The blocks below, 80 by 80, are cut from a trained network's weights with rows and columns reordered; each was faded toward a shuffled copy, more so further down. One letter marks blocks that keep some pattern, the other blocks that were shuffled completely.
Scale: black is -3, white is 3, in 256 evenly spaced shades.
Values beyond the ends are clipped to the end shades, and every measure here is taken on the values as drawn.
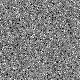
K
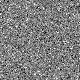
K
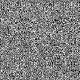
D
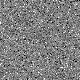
K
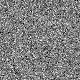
K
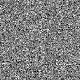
D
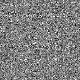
D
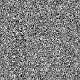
D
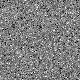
K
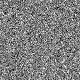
K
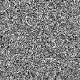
D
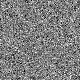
K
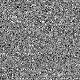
D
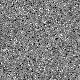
K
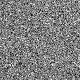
K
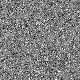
K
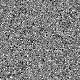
D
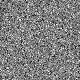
K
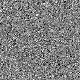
D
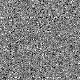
D
